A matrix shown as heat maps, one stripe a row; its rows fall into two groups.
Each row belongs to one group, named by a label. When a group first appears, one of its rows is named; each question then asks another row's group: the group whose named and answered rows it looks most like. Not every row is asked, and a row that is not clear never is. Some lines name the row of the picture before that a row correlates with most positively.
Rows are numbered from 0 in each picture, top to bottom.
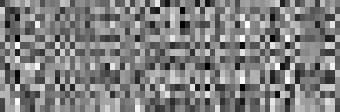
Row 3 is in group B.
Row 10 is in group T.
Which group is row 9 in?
B
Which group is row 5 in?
T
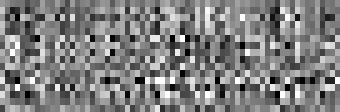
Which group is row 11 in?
T
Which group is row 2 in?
T
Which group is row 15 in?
B
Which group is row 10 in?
B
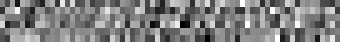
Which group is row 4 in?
B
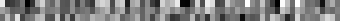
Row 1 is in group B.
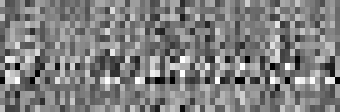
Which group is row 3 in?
B
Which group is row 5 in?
B
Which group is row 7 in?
B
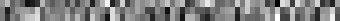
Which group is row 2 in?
B
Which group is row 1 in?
B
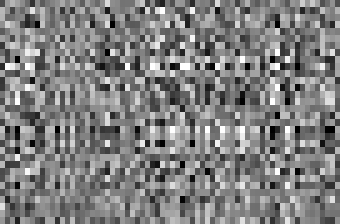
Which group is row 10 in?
T
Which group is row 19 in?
T
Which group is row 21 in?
T
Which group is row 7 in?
B
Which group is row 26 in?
T
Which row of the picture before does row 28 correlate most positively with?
1
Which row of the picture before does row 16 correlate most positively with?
0
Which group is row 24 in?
B
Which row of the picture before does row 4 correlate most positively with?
2
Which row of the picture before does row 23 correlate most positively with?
2
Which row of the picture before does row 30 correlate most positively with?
0
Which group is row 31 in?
T
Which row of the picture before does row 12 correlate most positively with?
2
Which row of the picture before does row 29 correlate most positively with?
0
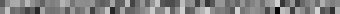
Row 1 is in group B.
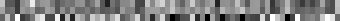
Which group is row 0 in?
T
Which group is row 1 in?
T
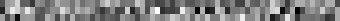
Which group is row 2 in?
T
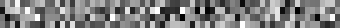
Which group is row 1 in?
B
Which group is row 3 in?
T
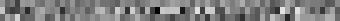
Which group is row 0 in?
T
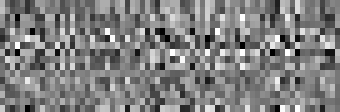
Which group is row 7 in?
T
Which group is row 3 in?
T
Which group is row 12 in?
B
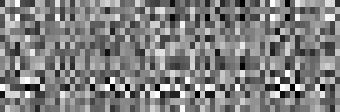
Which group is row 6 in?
T
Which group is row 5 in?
B
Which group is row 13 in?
B
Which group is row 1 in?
T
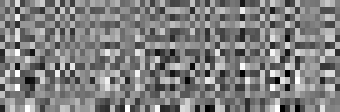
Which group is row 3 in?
T
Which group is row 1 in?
T
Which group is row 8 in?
B
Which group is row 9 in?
T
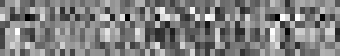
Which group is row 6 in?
B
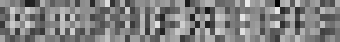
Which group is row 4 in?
T
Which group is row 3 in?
B
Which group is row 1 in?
B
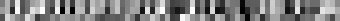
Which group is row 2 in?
B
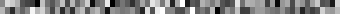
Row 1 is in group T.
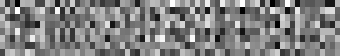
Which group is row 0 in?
T
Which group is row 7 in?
B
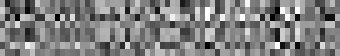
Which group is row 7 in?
T
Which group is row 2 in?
T
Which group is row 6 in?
B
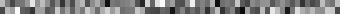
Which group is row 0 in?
T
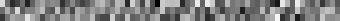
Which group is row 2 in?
B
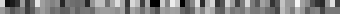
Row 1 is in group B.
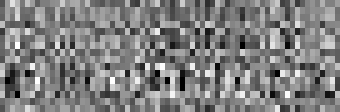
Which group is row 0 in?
B
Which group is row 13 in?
T
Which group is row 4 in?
B
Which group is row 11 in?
B
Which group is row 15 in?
B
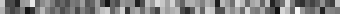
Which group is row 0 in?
T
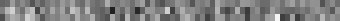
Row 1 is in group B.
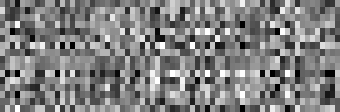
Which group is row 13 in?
T
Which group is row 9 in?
B
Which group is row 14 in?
T
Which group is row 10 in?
T
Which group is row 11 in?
B
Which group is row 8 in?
B
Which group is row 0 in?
T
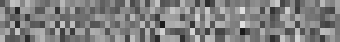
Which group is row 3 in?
T
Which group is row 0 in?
B
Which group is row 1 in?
T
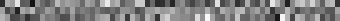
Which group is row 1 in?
T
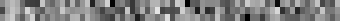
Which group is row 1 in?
B
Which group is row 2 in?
B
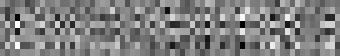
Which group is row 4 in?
T
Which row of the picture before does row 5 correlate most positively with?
1
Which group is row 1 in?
B
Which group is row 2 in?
T
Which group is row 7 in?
B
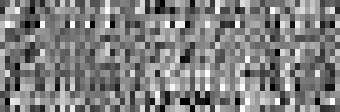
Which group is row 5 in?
T
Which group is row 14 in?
B
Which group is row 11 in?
T
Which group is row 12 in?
T
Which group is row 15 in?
T
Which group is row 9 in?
T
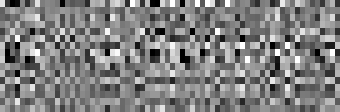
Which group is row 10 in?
T
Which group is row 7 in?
B
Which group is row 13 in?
T
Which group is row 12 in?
T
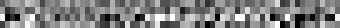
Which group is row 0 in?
B
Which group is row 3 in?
B
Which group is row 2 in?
T
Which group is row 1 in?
B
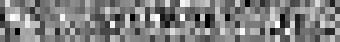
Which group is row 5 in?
B
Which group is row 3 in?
B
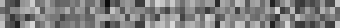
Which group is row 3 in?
T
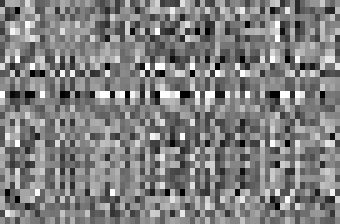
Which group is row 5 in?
B
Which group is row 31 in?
T
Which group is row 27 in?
B
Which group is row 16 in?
B
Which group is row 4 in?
B
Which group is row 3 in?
B
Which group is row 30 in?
B
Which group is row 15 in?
T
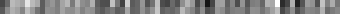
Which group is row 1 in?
B
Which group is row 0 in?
B
